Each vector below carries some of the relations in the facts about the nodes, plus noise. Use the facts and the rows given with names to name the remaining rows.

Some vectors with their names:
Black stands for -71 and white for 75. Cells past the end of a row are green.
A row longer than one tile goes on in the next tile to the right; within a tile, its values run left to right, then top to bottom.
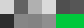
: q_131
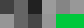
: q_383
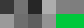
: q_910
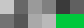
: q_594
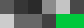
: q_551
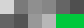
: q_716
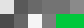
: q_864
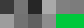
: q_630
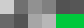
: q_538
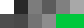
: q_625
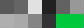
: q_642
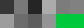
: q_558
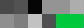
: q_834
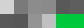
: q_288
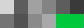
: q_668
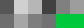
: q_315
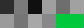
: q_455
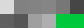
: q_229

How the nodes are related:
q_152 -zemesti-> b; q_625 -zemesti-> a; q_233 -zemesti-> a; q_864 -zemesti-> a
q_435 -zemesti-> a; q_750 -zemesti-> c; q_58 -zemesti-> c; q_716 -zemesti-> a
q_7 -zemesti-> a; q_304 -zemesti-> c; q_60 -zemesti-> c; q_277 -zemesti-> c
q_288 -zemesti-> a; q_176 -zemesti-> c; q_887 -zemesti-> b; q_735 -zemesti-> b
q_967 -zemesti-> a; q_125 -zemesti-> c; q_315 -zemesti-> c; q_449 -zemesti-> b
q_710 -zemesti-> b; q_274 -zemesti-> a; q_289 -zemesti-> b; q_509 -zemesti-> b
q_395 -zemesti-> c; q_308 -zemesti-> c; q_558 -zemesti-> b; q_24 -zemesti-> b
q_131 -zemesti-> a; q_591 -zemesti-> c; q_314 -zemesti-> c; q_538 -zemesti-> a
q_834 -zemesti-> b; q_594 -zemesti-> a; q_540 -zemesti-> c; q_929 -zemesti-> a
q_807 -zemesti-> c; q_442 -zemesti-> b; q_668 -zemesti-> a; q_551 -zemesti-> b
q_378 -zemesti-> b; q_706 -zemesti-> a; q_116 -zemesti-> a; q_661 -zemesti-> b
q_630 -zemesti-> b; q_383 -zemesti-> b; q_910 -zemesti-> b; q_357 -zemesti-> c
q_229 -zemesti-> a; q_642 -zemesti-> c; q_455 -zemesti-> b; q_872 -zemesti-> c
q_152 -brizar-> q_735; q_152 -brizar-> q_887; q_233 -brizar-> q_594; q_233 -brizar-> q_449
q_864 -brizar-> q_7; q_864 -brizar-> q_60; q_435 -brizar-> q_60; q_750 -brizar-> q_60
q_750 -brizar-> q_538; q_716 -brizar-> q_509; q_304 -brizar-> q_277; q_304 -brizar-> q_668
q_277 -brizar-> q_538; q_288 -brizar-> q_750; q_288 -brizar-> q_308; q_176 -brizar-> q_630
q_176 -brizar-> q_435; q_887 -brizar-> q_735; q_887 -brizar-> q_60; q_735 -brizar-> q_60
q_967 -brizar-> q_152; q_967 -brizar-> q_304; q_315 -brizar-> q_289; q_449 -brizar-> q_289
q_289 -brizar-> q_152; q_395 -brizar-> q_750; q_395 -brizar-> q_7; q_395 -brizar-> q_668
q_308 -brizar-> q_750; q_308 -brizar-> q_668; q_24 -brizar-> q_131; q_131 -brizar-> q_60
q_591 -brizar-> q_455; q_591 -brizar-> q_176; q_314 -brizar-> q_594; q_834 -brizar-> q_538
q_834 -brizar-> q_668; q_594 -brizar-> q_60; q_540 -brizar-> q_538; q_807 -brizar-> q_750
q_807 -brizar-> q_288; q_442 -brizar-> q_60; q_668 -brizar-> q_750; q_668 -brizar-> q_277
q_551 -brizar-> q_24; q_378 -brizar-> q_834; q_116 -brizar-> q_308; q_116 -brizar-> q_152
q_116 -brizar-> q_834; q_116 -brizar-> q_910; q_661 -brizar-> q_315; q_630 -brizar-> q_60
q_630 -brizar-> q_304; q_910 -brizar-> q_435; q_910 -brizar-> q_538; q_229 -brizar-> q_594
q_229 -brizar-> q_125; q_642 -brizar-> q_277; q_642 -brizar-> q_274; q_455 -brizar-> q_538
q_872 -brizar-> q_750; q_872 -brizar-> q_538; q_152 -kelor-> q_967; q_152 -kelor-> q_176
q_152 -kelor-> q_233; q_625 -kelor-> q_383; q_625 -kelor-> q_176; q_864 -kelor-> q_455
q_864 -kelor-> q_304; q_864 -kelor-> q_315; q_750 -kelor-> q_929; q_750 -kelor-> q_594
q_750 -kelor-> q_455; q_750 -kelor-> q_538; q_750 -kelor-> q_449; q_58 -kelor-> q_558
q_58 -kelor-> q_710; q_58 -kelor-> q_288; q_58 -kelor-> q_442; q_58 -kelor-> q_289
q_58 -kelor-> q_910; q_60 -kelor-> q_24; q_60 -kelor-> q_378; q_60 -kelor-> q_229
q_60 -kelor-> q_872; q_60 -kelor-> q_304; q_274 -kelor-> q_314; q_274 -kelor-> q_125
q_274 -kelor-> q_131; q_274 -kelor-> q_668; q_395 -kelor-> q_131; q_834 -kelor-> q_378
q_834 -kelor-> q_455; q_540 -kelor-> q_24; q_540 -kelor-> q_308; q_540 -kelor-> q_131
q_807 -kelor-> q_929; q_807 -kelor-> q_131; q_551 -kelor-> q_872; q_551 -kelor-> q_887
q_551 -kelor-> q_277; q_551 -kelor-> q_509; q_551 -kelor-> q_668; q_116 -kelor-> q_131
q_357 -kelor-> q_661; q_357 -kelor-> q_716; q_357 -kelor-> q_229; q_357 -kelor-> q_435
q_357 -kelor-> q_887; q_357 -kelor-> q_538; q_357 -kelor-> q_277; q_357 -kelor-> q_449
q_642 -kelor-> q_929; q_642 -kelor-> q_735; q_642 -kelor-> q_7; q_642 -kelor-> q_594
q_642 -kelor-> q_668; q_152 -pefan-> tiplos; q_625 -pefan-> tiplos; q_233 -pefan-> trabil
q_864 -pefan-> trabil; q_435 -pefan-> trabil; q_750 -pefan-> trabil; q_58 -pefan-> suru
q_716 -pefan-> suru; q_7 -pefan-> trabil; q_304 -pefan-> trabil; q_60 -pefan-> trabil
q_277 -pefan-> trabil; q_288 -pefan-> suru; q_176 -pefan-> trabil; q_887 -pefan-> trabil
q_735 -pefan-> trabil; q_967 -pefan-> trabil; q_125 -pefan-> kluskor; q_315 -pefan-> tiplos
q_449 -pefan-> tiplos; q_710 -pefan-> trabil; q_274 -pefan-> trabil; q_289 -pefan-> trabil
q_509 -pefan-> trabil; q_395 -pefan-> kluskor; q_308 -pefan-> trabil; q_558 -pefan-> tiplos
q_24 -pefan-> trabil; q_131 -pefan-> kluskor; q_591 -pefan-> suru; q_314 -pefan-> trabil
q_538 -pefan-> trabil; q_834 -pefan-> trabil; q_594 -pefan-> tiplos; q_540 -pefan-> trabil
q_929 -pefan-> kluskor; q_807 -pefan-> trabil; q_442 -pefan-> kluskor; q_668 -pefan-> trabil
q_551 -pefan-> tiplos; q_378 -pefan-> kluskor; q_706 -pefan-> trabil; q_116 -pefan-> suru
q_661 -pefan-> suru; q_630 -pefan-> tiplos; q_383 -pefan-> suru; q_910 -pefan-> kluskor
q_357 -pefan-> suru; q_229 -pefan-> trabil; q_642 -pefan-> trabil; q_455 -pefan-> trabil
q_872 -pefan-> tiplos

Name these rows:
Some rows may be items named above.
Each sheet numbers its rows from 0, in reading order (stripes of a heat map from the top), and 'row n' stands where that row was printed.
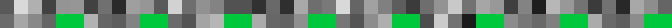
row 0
q_304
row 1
q_887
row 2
q_538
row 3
q_735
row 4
q_668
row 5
q_540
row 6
q_24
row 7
q_509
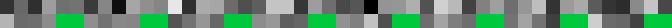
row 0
q_449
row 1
q_378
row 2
q_274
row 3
q_277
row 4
q_834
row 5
q_315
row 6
q_58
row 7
q_551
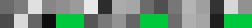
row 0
q_395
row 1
q_274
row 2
q_60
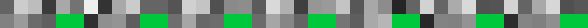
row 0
q_872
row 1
q_116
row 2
q_308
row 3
q_304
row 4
q_929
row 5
q_131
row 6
q_131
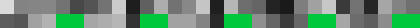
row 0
q_229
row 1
q_750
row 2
q_357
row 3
q_152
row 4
q_661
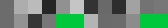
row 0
q_176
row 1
q_449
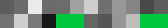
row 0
q_807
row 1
q_7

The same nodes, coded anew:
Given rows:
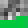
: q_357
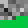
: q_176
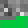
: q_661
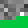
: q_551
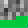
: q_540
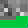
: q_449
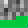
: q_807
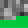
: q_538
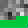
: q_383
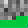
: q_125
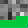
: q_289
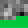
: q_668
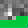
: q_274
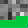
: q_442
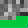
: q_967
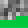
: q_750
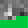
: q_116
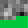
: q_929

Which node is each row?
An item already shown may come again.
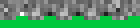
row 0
q_834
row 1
q_7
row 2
q_7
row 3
q_594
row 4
q_591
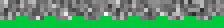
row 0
q_642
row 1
q_277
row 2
q_864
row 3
q_834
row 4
q_642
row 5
q_509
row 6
q_625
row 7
q_591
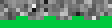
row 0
q_735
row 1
q_58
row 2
q_7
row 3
q_277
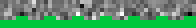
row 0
q_7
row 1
q_395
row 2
q_152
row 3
q_357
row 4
q_274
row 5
q_24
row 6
q_131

